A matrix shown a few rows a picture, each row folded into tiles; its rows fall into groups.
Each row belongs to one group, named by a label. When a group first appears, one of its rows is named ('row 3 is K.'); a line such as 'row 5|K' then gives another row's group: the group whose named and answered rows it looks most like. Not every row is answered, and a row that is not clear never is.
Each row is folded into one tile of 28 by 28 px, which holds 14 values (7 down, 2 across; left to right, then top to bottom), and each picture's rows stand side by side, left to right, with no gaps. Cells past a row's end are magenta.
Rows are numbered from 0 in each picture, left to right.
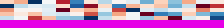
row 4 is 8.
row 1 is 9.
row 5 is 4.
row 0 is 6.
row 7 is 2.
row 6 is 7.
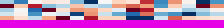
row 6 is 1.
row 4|2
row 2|1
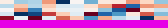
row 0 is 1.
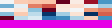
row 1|2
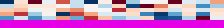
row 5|2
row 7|7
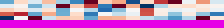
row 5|6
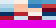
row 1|1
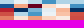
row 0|8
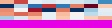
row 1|8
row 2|8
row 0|6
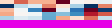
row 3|8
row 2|1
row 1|2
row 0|6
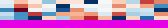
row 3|9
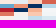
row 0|8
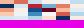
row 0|6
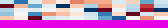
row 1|7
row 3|2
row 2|6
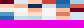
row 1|6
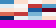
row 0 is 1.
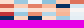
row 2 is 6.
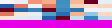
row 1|2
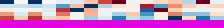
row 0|9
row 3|6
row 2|8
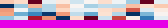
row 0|6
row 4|1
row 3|7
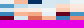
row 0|7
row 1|9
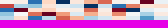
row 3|6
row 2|9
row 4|8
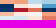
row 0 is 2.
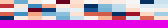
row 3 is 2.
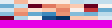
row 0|7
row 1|2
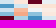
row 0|7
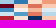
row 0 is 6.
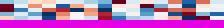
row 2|8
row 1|2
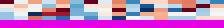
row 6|2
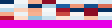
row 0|9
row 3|8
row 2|8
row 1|6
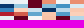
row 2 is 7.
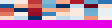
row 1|4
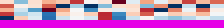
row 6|6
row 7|6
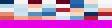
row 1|1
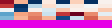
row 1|9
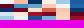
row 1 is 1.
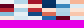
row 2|7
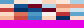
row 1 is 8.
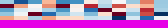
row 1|4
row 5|4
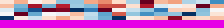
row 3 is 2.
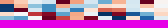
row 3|1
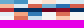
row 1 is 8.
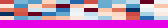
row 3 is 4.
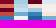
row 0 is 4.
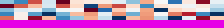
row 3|8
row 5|8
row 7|1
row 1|1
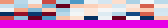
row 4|1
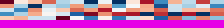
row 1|6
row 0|1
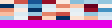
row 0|6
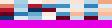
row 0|4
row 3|7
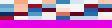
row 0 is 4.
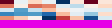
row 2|9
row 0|1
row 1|2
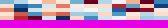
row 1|7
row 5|4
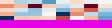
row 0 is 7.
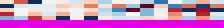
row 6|8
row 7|8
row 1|9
